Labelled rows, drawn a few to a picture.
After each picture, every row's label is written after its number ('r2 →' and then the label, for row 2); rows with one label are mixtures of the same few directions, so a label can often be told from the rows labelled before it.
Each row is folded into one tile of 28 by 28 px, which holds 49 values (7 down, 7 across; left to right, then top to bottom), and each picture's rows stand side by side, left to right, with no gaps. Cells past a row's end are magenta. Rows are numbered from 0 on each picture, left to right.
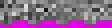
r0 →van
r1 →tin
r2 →tin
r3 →tin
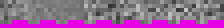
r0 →van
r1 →tin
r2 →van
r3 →van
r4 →van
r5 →tin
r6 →tin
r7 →van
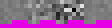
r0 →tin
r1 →van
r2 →tin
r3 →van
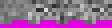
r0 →van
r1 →tin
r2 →van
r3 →tin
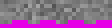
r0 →tin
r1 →van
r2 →tin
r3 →tin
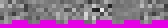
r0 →van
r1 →tin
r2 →tin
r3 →tin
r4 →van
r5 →van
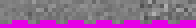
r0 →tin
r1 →tin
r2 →tin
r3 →van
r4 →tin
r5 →van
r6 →tin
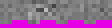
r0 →tin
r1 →tin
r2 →van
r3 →tin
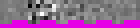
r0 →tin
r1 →van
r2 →van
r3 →tin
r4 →van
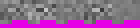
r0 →tin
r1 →tin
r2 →tin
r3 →tin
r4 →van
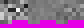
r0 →tin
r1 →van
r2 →tin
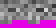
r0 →tin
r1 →tin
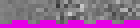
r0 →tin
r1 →tin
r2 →van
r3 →van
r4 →tin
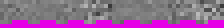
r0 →tin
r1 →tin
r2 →tin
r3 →van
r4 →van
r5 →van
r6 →van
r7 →tin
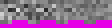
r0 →tin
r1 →tin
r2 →tin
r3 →van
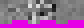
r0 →tin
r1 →van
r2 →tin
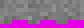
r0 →van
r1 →van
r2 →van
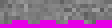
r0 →van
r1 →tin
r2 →tin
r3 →tin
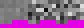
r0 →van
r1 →tin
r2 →van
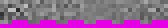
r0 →tin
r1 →van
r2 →van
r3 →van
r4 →tin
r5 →tin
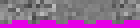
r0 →tin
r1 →van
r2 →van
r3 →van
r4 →van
